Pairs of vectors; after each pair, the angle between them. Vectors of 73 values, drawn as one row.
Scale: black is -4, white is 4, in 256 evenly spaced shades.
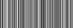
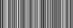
nearly parallel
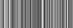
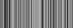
nearly opposite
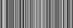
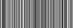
nearly opposite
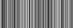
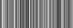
nearly opposite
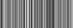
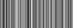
partly opposed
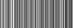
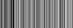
nearly opposite
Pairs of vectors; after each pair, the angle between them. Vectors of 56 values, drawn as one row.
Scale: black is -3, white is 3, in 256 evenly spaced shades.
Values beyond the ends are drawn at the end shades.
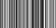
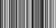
nearly parallel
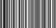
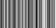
orthogonal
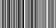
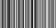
nearly parallel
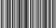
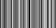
nearly opposite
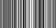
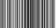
partly opposed
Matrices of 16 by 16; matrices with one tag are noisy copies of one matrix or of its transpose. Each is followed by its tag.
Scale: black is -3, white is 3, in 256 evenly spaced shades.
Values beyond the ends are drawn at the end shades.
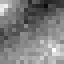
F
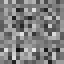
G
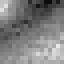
F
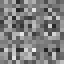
G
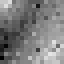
F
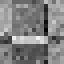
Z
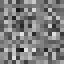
G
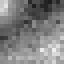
F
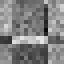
Z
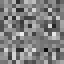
G
